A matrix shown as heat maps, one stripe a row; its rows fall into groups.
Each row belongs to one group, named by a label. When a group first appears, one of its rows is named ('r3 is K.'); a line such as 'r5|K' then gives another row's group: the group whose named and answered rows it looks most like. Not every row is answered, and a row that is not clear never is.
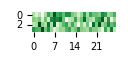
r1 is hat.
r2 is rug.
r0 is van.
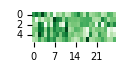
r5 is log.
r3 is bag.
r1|van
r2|rug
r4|bag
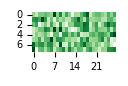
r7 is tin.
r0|log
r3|log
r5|hat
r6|hat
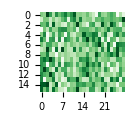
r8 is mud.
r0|bag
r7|rug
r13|tin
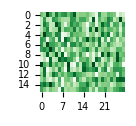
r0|bag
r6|bag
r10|hat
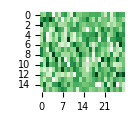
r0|rug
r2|tin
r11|van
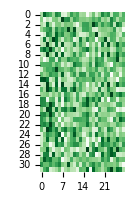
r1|van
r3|bag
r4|log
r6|rug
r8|rug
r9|tin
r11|log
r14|rug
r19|bag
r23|bag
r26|van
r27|mud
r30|hat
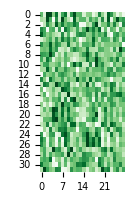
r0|bag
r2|log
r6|hat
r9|mud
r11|mud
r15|van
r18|van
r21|log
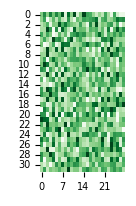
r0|bag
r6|van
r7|rug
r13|tin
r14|van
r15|bag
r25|tin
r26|tin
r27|mud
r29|tin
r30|van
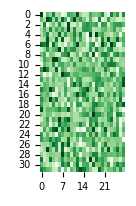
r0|tin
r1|bag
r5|rug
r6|tin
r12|van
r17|hat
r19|hat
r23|log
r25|hat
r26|log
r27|rug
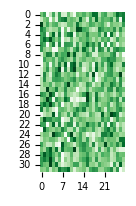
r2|tin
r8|bag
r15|mud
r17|mud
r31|hat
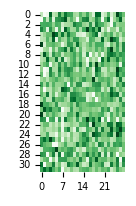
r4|log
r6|tin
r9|rug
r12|tin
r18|tin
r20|tin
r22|mud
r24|mud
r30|tin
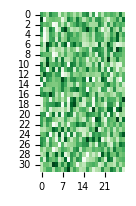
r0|hat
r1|tin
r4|tin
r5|tin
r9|rug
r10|bag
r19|mud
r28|rug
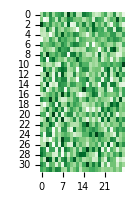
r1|tin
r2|hat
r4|van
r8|bag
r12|rug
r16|log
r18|tin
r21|rug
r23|rug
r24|mud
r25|van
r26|rug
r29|bag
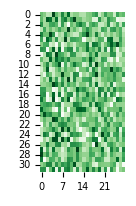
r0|log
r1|bag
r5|bag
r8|log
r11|mud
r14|log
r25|log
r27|tin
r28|tin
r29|tin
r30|bag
